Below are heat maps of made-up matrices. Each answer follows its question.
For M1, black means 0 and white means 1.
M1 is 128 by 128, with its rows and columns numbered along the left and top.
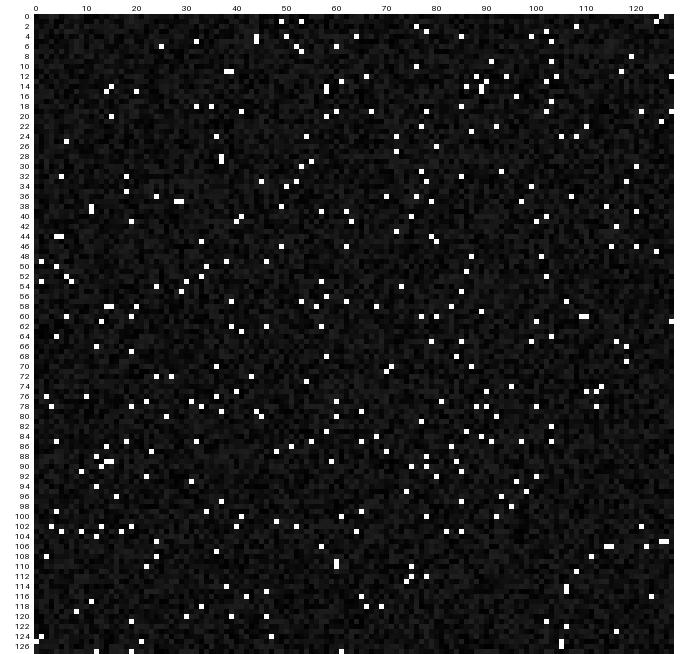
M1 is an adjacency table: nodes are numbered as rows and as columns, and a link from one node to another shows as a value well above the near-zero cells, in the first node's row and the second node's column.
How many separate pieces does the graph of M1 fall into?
7
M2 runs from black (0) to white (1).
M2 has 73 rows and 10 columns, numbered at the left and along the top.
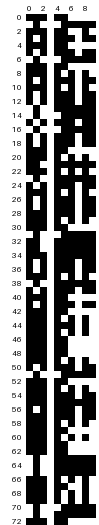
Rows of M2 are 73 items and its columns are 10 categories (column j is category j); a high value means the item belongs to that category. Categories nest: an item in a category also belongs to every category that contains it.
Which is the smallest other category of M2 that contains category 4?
0
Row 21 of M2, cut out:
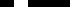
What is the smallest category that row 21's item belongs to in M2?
2
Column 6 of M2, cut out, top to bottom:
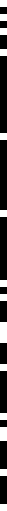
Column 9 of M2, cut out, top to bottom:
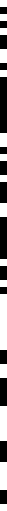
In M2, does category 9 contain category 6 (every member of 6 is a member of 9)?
yes
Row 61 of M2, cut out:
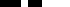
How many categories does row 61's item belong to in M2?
5
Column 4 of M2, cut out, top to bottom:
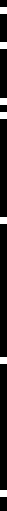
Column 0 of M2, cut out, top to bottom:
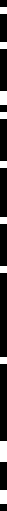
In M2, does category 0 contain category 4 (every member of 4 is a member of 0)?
yes
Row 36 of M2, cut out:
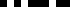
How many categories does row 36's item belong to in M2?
3
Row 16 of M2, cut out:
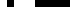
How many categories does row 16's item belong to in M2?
4
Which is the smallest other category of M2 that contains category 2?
3
